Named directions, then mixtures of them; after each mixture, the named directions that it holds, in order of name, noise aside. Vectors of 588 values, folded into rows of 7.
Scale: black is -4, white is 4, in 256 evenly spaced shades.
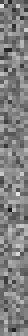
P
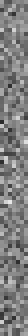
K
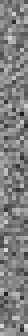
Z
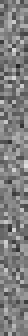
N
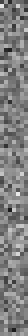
P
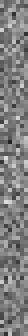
K, N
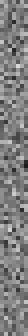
N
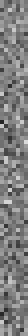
K, Z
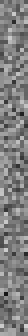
Z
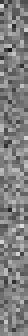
N, P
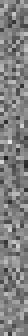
K, N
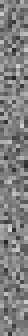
N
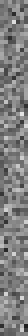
Z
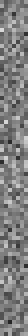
K, N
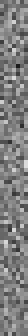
N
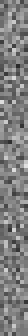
N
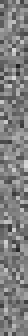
N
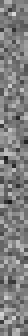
K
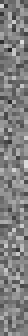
N, P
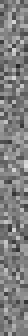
N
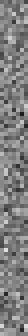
Z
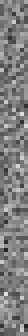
Z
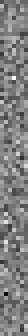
N, Z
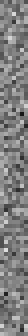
Z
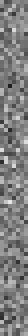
K
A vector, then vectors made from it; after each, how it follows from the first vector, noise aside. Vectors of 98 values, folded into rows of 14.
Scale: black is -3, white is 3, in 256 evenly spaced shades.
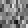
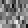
negated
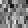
reversed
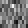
sign-scrambled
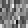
sign-scrambled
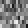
negated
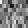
reversed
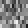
negated
